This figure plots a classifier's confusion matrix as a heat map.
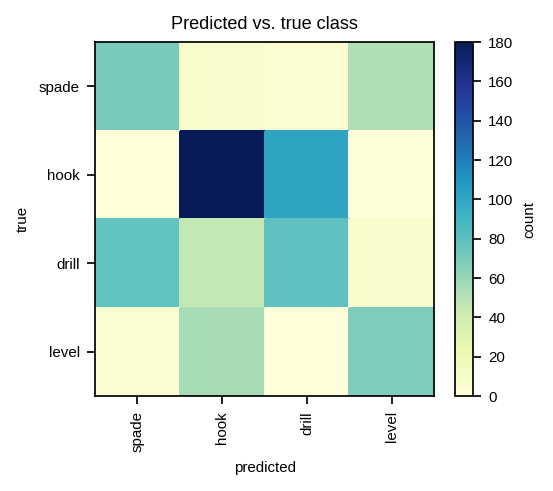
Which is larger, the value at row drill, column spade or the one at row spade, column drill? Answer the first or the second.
the first
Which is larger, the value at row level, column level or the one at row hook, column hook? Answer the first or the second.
the second
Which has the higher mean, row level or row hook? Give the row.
hook
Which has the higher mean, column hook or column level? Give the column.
hook
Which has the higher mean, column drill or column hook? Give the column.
hook
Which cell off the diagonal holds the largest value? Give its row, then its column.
hook, drill
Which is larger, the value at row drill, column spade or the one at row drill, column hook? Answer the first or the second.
the first
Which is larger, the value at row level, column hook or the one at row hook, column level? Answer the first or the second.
the first
